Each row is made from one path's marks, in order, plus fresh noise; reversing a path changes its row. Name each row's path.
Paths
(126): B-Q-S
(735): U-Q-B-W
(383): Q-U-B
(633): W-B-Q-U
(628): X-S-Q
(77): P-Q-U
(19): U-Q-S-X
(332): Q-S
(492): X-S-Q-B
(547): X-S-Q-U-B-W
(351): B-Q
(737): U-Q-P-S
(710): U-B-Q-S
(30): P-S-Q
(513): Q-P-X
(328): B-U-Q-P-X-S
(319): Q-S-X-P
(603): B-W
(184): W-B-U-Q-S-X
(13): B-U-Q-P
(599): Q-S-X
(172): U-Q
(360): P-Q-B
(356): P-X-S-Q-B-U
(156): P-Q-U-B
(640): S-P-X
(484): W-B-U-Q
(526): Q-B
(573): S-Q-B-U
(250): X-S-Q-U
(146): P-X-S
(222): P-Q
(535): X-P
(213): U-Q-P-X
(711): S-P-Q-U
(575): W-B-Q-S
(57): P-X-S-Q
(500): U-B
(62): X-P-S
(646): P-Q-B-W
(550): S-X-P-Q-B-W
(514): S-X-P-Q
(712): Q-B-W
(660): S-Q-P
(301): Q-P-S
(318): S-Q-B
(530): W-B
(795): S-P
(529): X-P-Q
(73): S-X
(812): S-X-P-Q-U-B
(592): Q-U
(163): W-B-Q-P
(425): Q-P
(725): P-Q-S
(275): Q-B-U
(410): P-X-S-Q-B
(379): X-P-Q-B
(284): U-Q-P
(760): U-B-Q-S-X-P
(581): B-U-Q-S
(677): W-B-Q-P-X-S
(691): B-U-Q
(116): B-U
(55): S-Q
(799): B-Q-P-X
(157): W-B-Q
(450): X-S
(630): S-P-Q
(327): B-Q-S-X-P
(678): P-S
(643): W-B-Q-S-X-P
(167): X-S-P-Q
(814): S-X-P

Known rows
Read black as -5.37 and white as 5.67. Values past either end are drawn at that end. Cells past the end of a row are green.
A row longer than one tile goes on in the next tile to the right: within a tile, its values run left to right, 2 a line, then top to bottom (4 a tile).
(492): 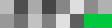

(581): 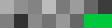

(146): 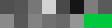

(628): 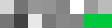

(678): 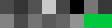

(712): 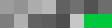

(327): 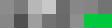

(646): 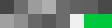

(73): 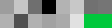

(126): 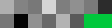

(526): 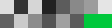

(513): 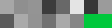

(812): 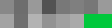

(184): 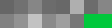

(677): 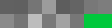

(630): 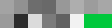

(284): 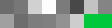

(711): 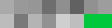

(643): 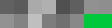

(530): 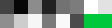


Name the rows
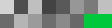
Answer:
(383)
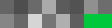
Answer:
(575)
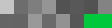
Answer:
(301)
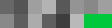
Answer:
(57)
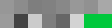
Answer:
(514)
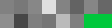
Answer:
(710)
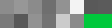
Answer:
(799)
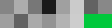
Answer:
(640)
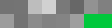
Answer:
(760)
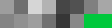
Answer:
(319)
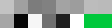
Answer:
(55)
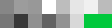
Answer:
(172)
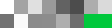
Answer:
(592)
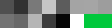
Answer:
(222)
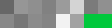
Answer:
(213)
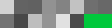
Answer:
(62)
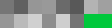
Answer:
(633)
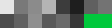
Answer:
(332)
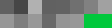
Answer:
(410)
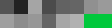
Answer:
(360)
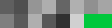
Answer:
(30)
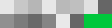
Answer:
(116)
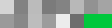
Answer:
(250)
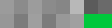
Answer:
(547)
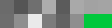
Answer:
(484)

